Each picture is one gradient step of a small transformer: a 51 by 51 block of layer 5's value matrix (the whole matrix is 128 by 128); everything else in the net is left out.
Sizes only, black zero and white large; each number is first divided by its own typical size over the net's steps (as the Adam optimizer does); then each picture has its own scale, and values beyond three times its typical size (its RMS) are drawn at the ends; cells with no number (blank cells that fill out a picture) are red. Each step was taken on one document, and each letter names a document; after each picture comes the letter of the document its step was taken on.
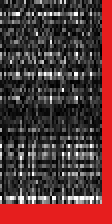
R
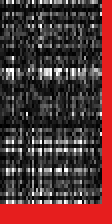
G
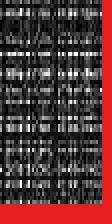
R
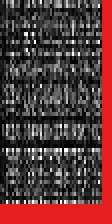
G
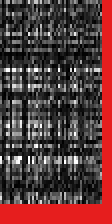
R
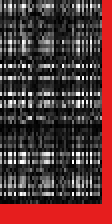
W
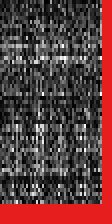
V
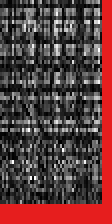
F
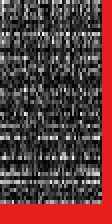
V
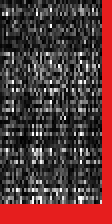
G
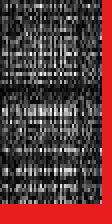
F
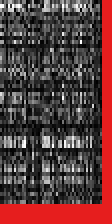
W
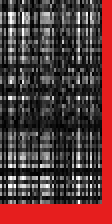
W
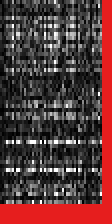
G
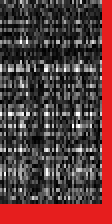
W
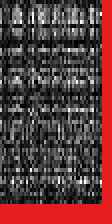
F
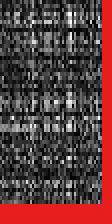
F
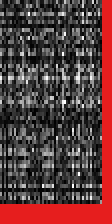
W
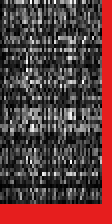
F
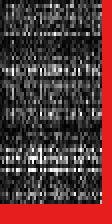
G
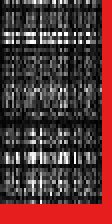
G
